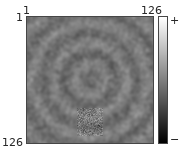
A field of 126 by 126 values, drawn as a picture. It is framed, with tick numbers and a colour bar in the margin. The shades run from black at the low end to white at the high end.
An odd patch, rougher than its surroundings, sits in the bottom middle. Concentric rings centre on the centre. No single row or column stands out from its neighbours. Values change most from cell to cell in the bottom middle. The values follow a bell shape.
